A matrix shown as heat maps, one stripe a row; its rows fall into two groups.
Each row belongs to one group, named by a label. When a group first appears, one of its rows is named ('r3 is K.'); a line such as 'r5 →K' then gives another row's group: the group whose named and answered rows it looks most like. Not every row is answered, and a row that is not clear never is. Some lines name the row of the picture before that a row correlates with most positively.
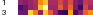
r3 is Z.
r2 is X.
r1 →X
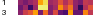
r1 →X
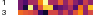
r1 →X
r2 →Z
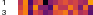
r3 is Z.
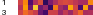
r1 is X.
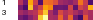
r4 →X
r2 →Z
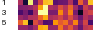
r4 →X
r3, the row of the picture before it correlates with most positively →4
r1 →Z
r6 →X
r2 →X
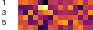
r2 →X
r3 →Z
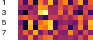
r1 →Z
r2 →X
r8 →Z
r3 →X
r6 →Z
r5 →Z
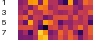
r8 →X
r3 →Z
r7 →X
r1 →Z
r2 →X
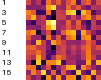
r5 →X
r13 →Z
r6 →X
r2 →X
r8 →Z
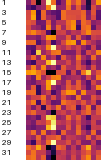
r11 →Z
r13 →X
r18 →X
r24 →X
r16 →Z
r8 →X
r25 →X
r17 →X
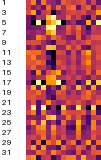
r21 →X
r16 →X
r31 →Z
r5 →Z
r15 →Z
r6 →X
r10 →X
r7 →X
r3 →X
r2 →Z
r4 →X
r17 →Z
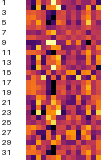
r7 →X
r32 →Z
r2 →Z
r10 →Z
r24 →X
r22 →Z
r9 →X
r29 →Z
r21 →Z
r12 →Z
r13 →Z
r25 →X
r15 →Z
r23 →Z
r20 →Z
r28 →Z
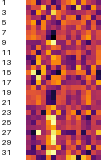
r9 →X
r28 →X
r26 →X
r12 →Z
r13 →Z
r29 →X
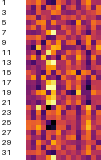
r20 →X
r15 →Z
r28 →Z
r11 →X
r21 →X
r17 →X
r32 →X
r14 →X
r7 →X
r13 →X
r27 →Z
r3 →Z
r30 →Z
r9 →Z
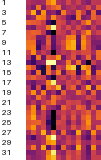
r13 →X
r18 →Z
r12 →Z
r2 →Z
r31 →X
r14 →Z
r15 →Z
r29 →X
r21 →X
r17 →X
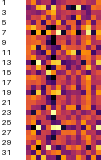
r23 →X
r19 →Z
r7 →Z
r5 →Z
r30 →X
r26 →Z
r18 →Z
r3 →X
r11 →Z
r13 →Z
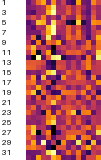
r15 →X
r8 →X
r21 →X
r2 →X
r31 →X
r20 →Z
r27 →X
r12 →Z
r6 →X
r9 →Z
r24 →X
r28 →Z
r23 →Z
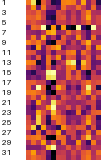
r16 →X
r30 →X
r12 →Z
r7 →X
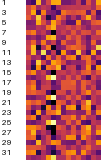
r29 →Z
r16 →X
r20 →X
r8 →X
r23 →Z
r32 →X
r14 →Z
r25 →X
